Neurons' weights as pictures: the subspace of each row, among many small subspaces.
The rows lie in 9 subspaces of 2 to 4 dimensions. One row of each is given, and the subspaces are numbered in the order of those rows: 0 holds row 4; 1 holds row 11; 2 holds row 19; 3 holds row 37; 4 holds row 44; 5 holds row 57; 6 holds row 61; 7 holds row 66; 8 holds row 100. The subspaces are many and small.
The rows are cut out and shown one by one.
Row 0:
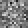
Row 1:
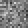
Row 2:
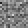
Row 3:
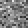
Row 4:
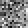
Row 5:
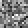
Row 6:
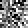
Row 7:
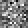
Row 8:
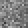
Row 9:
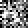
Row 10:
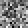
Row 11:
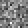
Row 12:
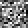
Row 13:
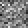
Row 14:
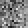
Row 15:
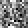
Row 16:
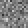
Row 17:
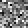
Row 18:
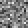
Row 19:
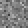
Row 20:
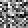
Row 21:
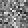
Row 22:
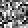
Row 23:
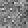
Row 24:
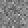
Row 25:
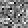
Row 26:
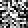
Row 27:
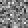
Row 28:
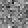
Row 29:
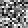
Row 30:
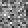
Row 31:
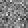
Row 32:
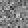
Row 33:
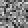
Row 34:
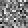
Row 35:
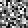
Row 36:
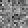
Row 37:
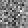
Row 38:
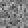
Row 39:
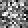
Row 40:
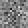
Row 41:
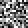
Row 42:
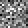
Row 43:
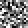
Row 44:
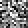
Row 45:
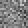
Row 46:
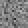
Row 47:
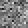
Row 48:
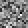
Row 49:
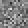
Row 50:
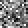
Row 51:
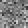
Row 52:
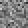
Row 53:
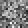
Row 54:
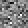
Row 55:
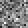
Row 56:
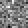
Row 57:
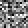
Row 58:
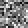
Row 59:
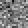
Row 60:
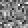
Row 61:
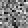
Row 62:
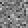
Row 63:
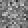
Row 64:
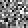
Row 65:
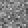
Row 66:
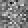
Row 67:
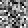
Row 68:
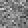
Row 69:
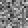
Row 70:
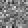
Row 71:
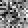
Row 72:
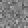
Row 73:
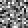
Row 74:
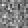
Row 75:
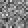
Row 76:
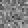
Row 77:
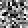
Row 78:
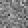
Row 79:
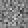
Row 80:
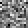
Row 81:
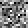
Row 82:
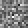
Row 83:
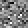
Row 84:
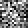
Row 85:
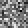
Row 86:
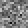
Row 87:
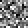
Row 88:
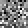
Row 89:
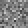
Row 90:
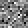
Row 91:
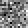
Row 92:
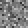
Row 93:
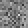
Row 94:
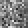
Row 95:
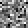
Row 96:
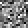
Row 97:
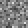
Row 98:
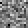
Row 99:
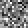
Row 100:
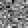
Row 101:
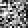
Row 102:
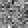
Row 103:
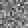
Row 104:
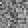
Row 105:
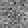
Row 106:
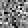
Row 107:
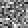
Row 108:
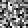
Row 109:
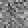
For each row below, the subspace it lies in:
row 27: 6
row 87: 1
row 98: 4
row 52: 5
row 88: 2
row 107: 6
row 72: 1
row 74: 1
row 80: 4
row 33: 2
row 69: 2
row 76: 5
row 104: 0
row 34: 2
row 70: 3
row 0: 7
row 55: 0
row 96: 4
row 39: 7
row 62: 0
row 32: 1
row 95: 4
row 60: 5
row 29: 6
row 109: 5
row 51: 1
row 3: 8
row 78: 2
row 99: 3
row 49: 3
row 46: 6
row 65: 0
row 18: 6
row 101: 0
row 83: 7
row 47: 8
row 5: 5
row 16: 3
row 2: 5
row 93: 3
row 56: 8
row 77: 7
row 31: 3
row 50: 0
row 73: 6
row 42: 5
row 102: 8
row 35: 6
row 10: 1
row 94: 0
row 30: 0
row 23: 8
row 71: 0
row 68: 8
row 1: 0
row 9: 0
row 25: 6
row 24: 3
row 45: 2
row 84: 4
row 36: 5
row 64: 3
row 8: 0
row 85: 3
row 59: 8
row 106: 6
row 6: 5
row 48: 1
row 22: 5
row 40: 6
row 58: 2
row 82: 5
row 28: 8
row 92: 2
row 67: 3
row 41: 2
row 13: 5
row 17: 1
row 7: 7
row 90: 2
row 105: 6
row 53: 1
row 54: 7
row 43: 7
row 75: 3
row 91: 0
